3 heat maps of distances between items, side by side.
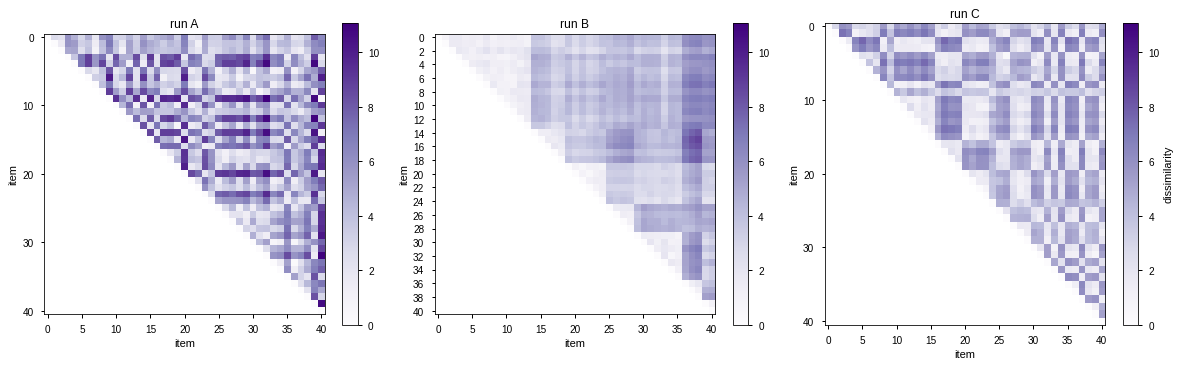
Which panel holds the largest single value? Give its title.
run A
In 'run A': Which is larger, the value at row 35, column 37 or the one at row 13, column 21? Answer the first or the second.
the first
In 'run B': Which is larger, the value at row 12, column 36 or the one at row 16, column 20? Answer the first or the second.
the first
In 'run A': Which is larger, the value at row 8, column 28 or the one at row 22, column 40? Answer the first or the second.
the second
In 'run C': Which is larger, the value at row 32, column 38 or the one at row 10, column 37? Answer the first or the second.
the first
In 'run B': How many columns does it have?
41
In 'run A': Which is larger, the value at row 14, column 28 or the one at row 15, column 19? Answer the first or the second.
the first
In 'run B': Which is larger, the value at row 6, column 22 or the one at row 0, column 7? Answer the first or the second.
the first
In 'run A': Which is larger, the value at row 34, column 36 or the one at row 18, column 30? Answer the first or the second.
the second
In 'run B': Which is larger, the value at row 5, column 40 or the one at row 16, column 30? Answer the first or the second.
the first
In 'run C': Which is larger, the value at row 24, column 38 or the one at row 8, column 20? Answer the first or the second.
the first
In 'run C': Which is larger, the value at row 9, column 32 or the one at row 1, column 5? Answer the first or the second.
the first
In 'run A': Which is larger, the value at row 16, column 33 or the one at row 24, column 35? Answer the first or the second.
the first
